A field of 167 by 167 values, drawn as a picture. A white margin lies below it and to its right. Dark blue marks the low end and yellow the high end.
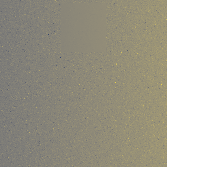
Odd patch: calmer, in the top middle. Stripes: none. Slope: up to the right. Calmest part: top middle.
